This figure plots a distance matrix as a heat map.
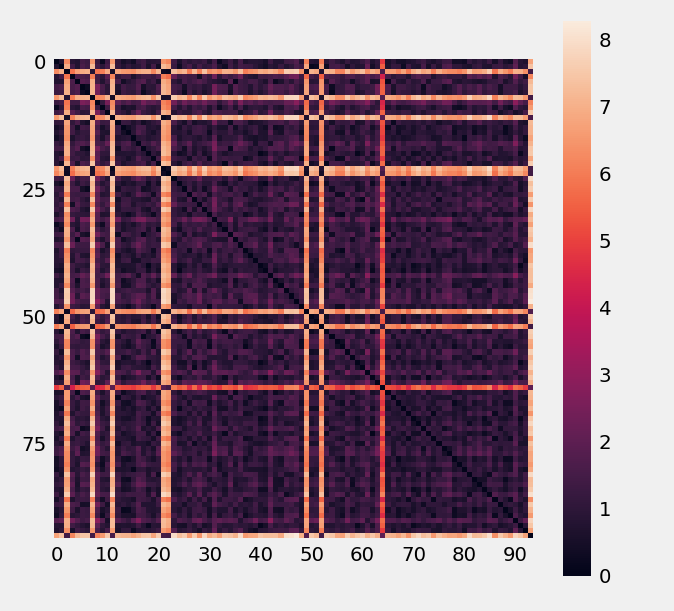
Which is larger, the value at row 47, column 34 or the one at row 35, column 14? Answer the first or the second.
the first
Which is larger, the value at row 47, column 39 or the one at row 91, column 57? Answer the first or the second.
the first
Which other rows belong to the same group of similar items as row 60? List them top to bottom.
0, 1, 3, 4, 5, 6, 8, 9, 10, 12, 13, 14, 15, 16, 17, 18, 19, 20, 23, 24, 25, 26, 27, 28, 29, 30, 31, 32, 33, 34, 35, 36, 37, 38, 39, 40, 41, 42, 43, 44, 45, 46, 47, 48, 50, 51, 53, 54, 55, 56, 57, 58, 59, 61, 62, 63, 65, 66, 67, 68, 69, 70, 71, 72, 73, 74, 75, 76, 77, 78, 79, 80, 81, 82, 83, 84, 85, 86, 87, 88, 89, 90, 91, 92
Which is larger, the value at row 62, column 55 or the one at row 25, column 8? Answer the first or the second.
the second
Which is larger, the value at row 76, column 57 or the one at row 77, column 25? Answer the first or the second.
the first
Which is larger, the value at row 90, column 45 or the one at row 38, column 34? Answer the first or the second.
the first
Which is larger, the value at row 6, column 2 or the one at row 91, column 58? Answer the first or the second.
the first
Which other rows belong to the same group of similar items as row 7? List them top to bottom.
2, 11, 21, 22, 49, 52, 64, 93
